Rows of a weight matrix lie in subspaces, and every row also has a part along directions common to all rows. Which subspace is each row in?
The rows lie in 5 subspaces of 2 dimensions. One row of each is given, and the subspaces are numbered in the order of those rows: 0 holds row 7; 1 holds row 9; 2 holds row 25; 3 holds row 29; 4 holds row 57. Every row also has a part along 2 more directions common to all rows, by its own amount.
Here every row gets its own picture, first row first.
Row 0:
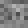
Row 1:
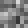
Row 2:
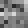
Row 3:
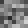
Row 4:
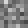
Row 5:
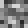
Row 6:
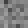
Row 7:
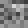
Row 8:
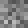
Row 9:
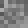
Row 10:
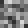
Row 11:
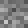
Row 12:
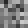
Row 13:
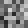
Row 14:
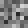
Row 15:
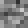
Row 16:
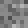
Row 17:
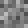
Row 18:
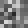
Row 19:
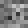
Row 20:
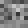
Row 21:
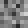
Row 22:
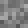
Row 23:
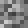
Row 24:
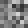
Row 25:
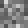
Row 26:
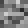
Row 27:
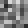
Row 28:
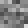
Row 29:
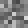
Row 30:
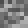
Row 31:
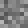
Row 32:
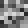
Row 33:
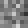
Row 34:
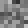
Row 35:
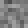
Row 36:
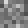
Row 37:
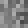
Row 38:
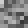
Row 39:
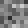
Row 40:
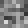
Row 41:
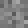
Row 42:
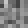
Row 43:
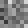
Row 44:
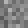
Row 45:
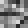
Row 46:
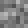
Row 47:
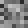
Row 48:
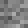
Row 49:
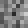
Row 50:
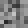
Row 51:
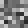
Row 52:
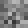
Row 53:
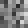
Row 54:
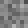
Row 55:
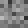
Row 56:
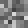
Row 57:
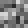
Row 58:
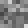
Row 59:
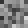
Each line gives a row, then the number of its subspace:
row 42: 1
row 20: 0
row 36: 2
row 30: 1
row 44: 2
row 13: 2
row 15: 4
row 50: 1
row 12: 2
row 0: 0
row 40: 2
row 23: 1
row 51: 4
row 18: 1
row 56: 3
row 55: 3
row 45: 4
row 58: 3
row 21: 2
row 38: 1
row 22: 4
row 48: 0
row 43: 3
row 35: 1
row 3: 0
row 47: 0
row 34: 3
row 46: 4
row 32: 4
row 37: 2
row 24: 0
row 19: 0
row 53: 2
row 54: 0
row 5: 1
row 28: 3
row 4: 2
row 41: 3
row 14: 0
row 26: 4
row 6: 2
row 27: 1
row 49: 2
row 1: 4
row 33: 2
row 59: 0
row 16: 0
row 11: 3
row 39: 0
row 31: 4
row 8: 3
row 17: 4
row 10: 1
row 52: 3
